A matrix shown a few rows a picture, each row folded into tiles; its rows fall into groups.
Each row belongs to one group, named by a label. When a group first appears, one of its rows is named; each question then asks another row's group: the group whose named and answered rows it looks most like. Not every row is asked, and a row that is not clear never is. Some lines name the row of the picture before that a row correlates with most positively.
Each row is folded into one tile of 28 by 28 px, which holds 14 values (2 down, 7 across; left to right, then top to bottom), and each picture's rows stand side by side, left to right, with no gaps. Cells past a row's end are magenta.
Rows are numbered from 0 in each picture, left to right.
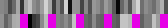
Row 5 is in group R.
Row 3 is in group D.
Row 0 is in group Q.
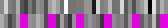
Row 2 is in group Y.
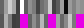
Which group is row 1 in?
R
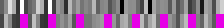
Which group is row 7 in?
D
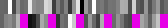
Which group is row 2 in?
R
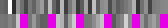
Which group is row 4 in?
R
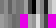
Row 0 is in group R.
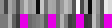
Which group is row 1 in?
R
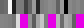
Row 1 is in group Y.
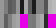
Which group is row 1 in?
D
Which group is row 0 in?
Q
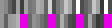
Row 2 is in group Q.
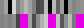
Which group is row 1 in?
Q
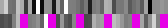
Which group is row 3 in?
D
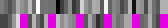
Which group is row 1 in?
Y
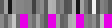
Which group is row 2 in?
Q
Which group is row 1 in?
D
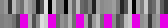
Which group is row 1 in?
Q
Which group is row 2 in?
R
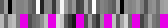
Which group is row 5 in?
D
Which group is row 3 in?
Y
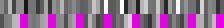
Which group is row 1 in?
Q
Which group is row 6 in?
Y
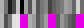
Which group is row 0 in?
Q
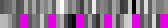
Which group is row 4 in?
Q
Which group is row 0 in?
D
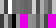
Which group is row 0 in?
Y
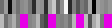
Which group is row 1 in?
D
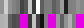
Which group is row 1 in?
Y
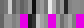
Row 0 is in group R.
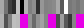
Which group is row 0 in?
Q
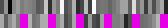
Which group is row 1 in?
Q
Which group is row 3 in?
Y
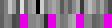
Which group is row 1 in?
R
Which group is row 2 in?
R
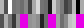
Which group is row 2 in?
Q
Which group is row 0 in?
Y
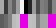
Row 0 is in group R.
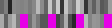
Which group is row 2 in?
D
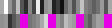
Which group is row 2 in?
D
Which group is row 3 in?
Q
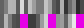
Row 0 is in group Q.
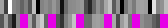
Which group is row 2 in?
D
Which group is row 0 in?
Y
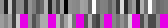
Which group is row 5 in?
Y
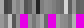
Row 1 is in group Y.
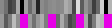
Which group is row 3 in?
Q
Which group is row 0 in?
Q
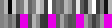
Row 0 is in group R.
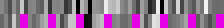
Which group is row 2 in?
Q
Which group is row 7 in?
Y
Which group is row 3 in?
D
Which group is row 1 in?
Q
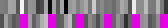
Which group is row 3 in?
Y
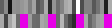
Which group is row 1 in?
Q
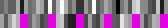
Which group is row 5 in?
Q
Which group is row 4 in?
D
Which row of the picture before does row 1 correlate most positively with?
2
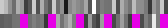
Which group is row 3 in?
Y
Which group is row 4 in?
D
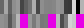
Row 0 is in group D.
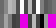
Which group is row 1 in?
Y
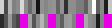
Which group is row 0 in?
D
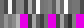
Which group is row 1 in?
Y
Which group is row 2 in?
Y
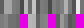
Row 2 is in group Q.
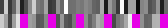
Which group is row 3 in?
Q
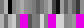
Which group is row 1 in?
R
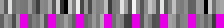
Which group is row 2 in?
R
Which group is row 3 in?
R
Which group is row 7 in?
R
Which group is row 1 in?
R
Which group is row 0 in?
Y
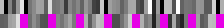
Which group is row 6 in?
Y
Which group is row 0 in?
R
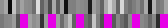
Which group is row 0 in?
R
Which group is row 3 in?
D
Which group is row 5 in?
R
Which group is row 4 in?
Y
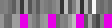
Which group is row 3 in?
Y
